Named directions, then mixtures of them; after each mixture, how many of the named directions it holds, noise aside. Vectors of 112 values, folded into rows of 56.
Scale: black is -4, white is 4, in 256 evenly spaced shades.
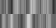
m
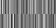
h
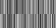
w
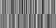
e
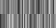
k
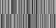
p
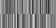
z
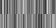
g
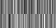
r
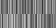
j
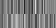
three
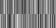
two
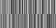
one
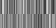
one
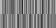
two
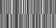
three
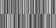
three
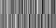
one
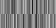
three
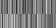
one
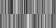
three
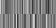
one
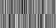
three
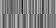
three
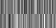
one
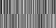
two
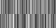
three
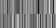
two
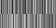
one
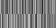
two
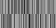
three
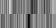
three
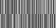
two
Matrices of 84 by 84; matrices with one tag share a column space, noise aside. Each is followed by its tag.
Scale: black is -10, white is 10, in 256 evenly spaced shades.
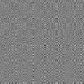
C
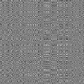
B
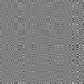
C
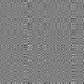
C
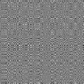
C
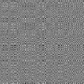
C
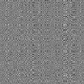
B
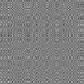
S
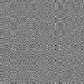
C
